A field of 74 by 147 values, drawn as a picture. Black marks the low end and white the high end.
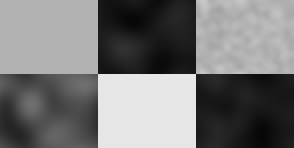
The table splits into 2 rows of 3 panels. Panel 1,1: high, flat. Panel 1,2: very low, smooth, faint in contrast. Panel 1,3: high, blotchy, faint in contrast. Panel 2,1: low, smooth. Panel 2,2: very high, flat. Panel 2,3: very low, smooth, faint in contrast.
